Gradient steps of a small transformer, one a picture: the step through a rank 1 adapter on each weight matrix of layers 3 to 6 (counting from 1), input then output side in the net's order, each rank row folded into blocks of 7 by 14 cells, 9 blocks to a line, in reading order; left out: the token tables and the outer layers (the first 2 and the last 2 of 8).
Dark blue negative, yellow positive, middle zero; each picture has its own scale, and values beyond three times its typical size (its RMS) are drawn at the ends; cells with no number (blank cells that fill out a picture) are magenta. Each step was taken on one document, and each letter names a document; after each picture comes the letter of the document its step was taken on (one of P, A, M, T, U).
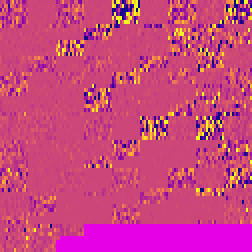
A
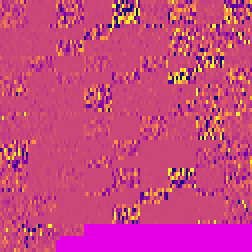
A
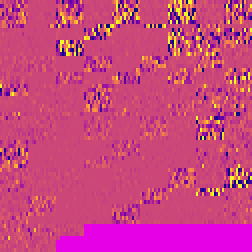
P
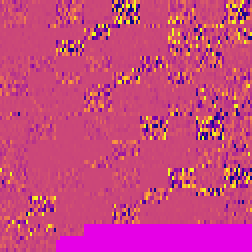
P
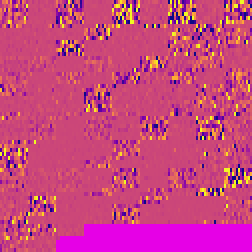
P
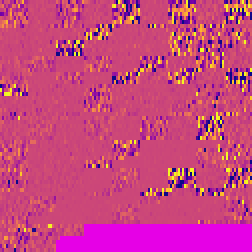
A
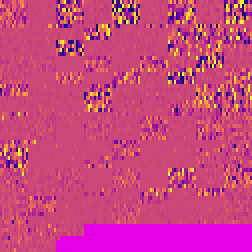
P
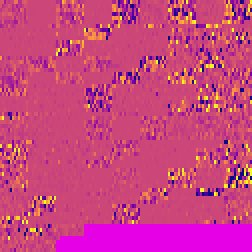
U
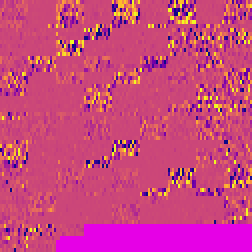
U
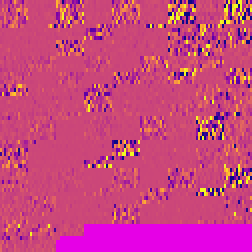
P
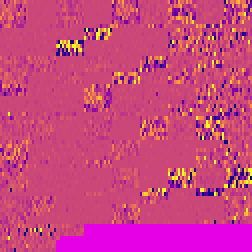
U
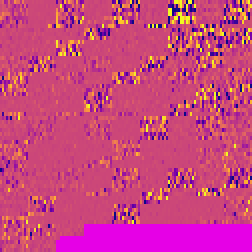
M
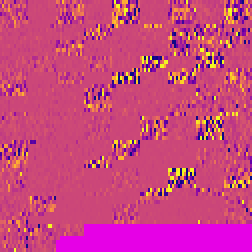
A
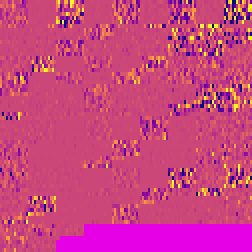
M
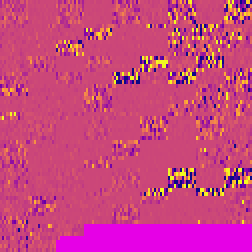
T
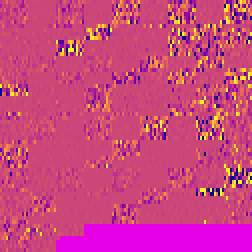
P
